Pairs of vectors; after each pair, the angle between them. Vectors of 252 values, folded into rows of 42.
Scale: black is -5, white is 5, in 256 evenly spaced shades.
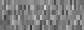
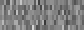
orthogonal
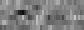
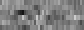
nearly parallel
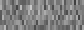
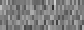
partly aligned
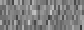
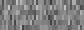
orthogonal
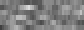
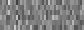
orthogonal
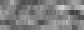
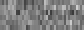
partly aligned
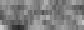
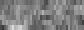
nearly opposite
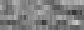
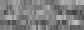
nearly parallel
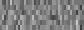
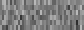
nearly opposite
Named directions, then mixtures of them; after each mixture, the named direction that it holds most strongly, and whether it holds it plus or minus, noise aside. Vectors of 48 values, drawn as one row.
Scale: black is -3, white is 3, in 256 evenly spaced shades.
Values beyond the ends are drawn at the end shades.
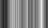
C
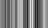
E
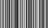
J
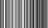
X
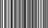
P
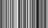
J, minus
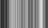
C, plus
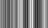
E, plus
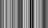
E, minus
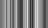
E, minus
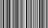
P, minus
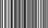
P, plus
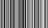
J, minus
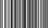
P, plus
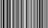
P, minus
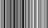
X, minus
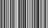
J, minus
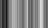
C, plus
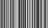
J, minus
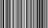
P, minus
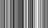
E, minus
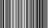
X, plus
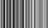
X, minus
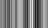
E, plus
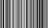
P, minus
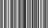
P, plus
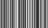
J, minus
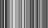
X, plus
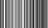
X, plus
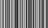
J, plus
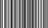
P, plus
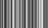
P, plus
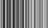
X, minus
